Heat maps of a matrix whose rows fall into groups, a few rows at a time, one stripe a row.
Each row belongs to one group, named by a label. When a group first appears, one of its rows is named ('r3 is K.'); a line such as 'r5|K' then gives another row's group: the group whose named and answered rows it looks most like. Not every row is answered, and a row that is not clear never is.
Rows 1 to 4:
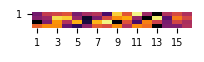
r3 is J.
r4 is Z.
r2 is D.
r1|Z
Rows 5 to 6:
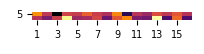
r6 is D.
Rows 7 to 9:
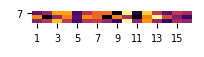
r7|J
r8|D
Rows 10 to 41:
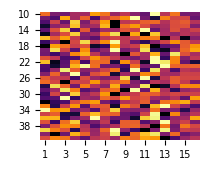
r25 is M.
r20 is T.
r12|M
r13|M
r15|J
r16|Z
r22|D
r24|J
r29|J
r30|M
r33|D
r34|Z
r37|D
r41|Z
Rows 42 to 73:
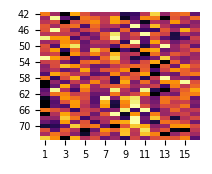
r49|J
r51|M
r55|D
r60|T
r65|M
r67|J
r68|J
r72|Z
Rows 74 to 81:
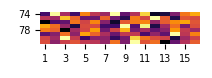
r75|J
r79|T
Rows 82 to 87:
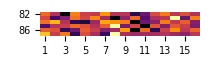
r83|T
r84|Z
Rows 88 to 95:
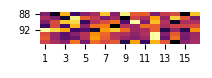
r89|T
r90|J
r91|M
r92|Z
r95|J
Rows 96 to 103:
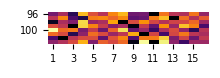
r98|M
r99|T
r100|Z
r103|J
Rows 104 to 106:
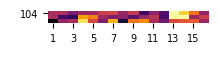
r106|M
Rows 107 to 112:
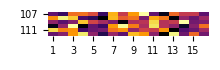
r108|Z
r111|Z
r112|D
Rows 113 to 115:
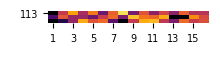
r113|J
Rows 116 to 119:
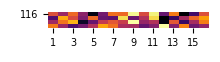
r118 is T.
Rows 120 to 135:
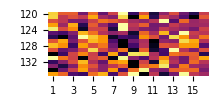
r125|T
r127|T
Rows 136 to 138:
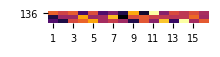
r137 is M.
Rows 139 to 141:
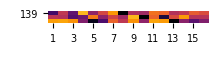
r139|M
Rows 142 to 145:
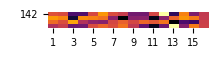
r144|Z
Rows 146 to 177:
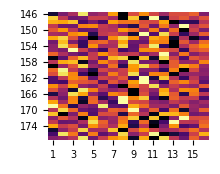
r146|M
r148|Z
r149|T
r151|J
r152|Z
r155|J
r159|M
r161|Z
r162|J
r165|T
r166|J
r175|M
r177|J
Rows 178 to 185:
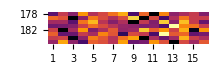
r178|J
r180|T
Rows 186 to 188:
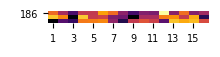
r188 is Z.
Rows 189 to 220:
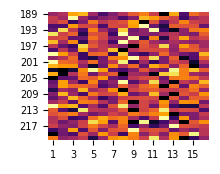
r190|J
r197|T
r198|M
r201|Z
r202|Z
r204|D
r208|M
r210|D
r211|T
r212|Z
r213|T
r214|Z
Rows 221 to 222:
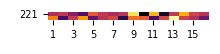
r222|D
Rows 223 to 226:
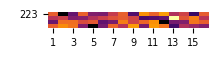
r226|Z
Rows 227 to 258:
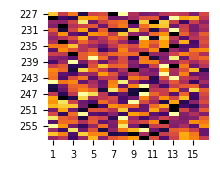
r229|J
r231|D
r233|J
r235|Z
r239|J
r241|T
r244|Z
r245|M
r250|Z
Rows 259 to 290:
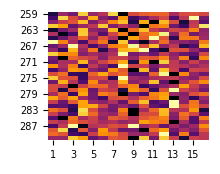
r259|M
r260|T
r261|J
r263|M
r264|T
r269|Z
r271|J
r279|M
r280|Z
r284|T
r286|Z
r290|J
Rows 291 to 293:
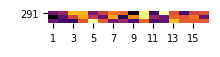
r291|J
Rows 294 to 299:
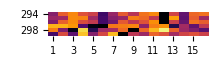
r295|D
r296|D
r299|M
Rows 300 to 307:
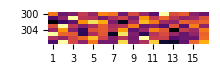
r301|J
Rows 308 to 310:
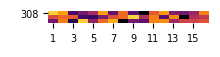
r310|M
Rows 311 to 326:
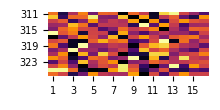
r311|D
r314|J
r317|M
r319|T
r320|J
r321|M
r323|M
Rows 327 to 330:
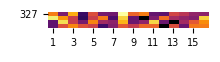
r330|D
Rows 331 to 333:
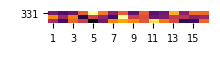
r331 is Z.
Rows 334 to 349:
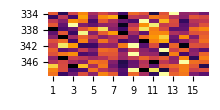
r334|D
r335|M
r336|J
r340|T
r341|M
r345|T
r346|T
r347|T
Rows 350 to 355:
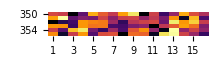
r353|T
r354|D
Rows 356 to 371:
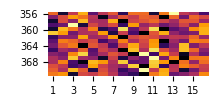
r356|D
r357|D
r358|M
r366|J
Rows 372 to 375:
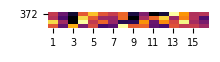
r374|T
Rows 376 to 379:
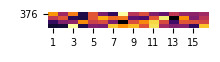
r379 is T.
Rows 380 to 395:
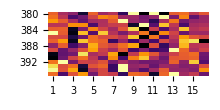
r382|Z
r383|J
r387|T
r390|M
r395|D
